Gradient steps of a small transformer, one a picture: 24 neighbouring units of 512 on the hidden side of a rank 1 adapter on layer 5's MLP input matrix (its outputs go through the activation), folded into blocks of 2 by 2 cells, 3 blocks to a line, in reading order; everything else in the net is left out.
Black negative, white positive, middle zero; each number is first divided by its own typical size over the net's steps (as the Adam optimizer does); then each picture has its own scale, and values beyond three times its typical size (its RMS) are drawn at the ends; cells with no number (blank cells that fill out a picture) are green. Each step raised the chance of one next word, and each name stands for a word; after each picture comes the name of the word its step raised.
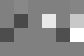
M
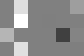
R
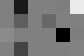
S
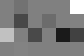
S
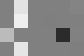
R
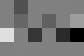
S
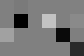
M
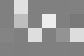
R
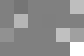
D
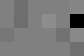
M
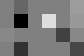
M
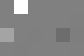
R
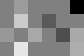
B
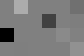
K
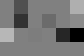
S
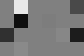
K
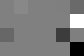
R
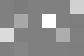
D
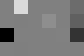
K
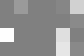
D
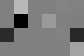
K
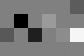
M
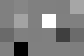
R
